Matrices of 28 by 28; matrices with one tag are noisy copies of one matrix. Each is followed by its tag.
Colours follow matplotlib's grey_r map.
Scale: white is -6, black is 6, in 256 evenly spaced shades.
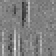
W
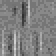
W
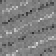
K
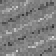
K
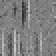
W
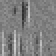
W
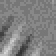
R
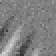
R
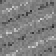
K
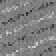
K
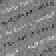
K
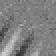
R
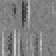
W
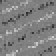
K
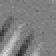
R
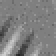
R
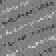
K
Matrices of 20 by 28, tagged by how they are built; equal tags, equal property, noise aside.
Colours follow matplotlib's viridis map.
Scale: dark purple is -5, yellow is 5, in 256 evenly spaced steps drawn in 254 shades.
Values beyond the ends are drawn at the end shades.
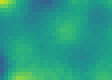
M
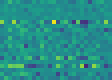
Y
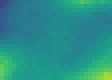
M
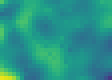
M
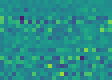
Y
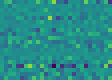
Y
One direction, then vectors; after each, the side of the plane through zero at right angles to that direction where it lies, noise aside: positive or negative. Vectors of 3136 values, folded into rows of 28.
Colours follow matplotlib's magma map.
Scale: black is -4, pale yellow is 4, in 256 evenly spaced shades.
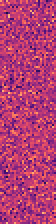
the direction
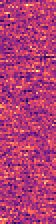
negative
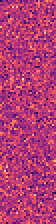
negative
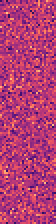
negative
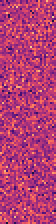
negative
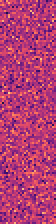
positive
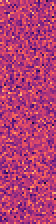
positive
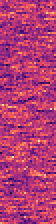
positive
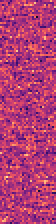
negative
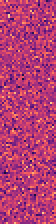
positive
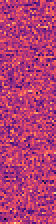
positive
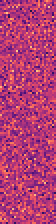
negative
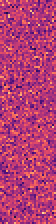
positive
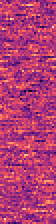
negative
